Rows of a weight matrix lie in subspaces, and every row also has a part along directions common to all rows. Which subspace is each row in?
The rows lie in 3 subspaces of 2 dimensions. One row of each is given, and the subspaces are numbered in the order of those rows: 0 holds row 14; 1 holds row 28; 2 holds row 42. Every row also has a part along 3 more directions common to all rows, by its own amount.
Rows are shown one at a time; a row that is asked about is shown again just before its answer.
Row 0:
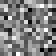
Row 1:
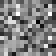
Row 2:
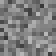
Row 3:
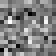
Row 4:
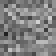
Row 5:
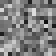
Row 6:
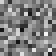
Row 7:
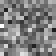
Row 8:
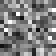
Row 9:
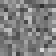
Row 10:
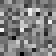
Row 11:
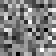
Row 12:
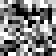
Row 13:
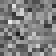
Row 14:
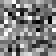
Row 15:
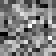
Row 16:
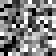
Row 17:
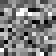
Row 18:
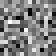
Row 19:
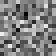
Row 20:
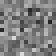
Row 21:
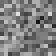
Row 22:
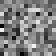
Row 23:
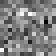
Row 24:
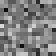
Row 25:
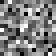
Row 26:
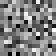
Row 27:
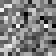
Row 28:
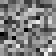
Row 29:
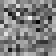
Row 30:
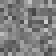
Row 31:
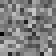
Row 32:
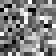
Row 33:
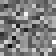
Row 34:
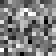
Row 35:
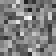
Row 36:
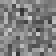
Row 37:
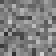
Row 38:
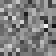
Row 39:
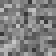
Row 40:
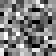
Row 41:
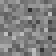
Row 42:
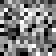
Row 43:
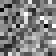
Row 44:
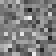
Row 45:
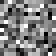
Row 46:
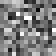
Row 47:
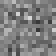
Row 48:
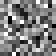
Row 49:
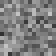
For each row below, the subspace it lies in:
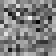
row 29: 0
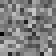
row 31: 1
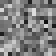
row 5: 1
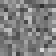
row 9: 0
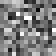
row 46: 0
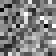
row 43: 1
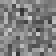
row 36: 0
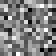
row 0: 0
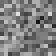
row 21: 1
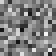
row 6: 2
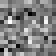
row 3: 2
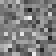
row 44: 0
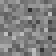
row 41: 0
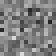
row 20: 2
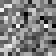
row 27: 1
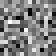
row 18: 2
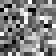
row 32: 1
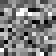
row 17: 2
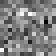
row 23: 2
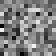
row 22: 2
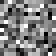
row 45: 2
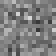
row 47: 0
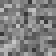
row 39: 1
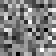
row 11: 0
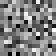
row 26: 0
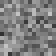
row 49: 1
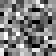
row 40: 2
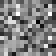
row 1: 1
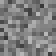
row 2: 2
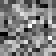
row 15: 1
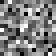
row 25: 2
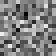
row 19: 1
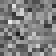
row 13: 0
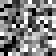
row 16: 1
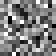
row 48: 1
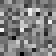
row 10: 2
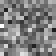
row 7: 2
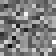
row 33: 1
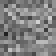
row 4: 0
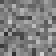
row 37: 0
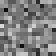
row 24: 2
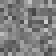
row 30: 1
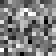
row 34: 2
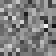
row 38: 1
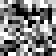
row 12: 1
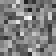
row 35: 0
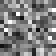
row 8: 0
